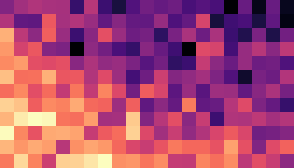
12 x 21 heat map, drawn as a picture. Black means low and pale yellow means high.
Stripes: none. Slope: up to the bottom left. Mirror symmetry: none.
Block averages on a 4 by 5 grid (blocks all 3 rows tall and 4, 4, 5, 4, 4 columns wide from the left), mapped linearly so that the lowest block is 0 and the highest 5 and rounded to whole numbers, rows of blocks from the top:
22110
42111
54222
55442
